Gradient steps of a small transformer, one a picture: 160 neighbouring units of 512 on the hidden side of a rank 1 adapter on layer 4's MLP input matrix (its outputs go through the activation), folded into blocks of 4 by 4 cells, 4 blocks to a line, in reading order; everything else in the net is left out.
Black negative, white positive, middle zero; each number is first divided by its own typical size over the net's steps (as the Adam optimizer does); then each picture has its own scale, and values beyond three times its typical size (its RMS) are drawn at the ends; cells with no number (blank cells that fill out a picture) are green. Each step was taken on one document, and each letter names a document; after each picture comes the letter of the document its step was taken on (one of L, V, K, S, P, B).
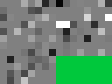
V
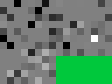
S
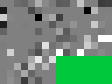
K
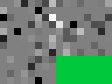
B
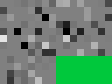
V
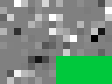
S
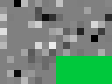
S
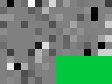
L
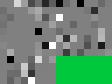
K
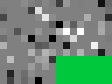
B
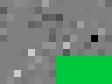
S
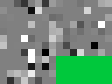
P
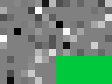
B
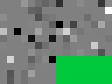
B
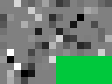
K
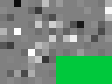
S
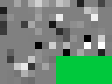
K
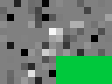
S
